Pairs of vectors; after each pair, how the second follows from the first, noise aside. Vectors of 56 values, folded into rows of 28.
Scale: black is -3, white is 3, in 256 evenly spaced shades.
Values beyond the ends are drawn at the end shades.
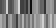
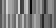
sign-scrambled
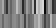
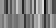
copied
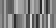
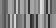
sign-scrambled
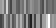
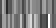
sign-scrambled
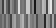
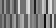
copied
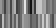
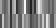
copied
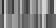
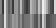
copied
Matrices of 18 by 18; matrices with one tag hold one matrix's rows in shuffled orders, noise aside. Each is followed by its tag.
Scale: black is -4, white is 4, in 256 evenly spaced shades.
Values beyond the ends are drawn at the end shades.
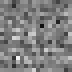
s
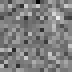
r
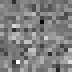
s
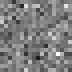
r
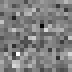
s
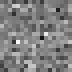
s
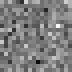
r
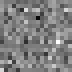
r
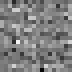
s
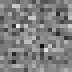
s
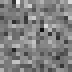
s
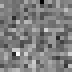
s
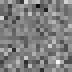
r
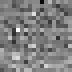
s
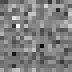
s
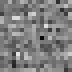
s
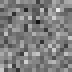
r
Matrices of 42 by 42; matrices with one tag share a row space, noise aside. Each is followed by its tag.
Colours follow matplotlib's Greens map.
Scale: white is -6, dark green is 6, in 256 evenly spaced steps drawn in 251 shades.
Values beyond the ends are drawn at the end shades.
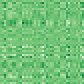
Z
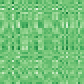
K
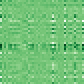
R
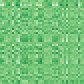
K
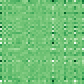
R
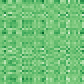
Z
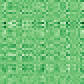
Z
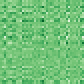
Z
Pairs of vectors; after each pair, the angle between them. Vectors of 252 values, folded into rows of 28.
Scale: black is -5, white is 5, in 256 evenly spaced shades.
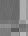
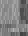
nearly opposite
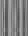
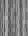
nearly opposite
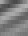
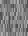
orthogonal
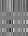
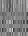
nearly opposite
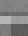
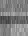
nearly opposite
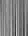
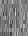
partly opposed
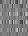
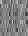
nearly opposite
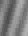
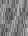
partly aligned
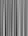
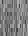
partly aligned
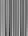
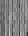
nearly opposite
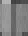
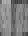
nearly parallel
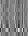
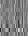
nearly parallel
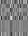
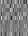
nearly opposite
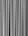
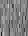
partly aligned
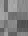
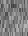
partly opposed
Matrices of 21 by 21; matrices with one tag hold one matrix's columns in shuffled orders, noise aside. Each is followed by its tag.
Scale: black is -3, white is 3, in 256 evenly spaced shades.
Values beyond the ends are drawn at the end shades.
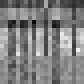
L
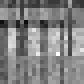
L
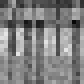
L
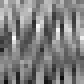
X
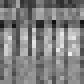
L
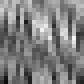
X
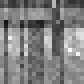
L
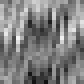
X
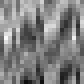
X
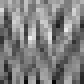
X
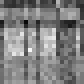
L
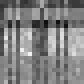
L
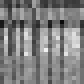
L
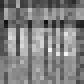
L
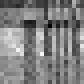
L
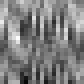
X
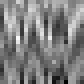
X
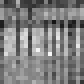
L
